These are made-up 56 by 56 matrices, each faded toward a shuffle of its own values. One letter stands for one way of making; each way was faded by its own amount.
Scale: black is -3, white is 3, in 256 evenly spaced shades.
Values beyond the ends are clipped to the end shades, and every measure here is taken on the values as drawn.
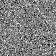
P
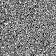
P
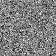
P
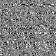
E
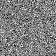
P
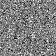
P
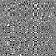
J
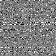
E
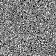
P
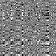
J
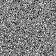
P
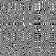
J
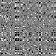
J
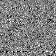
E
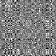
J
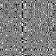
J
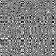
J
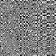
J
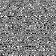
E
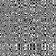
J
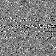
E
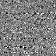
E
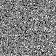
P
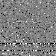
E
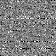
E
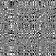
J
